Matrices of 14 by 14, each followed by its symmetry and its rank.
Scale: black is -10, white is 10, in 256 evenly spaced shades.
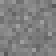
symmetric, full rank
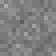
symmetric, full rank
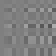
neither, rank one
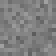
symmetric, full rank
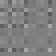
symmetric, rank one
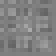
symmetric, rank two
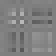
symmetric, rank one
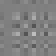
symmetric, rank one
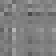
antisymmetric, rank two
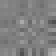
symmetric, rank two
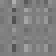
neither, rank one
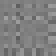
antisymmetric, rank two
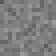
symmetric, full rank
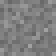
symmetric, full rank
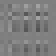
neither, rank one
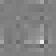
symmetric, rank two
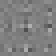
antisymmetric, rank two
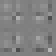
symmetric, rank two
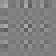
symmetric, rank one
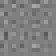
antisymmetric, rank two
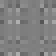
neither, rank one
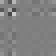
symmetric, rank one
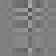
neither, rank one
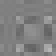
symmetric, rank two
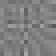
antisymmetric, rank two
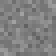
symmetric, full rank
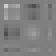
symmetric, rank one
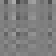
neither, rank one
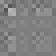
symmetric, rank two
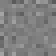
antisymmetric, rank two
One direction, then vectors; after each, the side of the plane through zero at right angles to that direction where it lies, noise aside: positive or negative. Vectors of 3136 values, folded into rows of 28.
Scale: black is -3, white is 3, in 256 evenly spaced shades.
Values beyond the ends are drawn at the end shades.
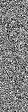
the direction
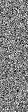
negative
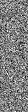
negative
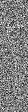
negative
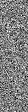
negative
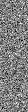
positive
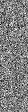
positive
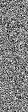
positive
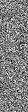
negative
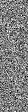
negative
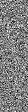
negative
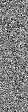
positive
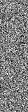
negative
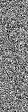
positive
